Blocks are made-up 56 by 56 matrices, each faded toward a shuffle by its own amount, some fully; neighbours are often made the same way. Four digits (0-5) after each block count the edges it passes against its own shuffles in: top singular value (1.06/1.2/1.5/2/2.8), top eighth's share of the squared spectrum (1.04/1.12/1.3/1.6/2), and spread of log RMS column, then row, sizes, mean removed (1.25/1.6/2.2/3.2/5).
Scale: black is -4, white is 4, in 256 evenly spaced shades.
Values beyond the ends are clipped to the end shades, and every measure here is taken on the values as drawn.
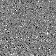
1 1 0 1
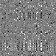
4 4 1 2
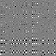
5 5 2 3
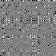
4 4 2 2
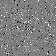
2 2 1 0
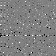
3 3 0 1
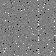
3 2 1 0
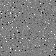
3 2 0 0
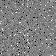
2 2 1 0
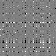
5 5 2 2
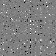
3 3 1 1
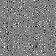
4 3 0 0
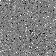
2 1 0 0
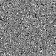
2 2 0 0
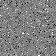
2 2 0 0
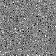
3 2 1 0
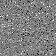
0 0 0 0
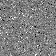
0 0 0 0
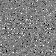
1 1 0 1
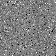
0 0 0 1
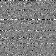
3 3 0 3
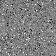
0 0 0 0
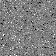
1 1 0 0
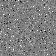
0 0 0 0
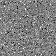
0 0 0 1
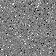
0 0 0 0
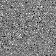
1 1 0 1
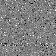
1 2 0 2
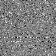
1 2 0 2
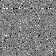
2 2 0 2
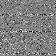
2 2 0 2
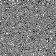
1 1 0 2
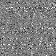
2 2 0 3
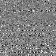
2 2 0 3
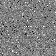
1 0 0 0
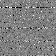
3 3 0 2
